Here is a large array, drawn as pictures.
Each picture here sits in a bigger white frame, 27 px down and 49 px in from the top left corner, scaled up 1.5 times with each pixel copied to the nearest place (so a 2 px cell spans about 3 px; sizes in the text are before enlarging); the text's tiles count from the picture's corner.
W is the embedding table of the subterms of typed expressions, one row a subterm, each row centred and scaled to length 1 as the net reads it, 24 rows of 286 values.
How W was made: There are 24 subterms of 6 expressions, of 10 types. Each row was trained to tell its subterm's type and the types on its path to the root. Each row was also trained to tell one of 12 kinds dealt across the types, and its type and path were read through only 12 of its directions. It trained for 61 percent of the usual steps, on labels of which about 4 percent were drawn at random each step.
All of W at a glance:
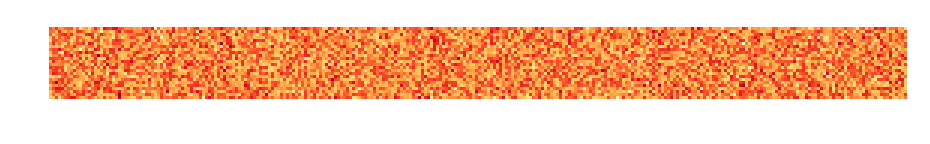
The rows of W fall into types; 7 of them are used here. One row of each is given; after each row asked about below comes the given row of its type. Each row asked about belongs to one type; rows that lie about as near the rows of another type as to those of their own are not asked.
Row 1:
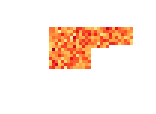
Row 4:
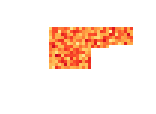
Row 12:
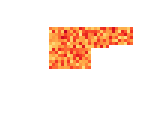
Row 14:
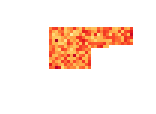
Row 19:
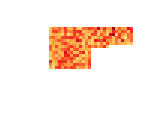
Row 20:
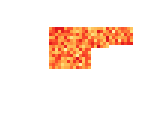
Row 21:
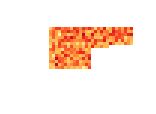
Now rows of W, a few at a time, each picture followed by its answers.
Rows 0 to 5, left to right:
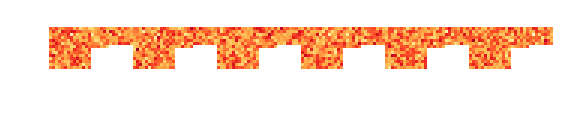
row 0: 4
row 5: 1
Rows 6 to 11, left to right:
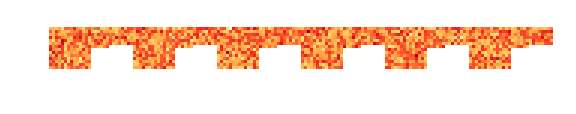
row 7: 20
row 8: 21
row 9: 4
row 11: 14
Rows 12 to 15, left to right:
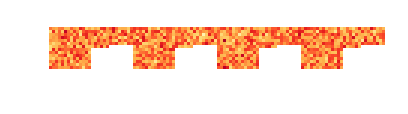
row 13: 20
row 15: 20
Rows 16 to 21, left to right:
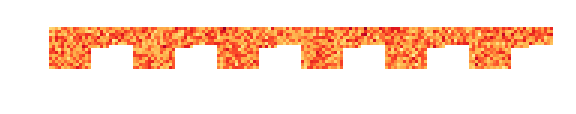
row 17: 14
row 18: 19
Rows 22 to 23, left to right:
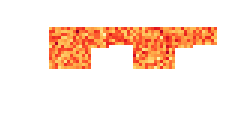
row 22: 1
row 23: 21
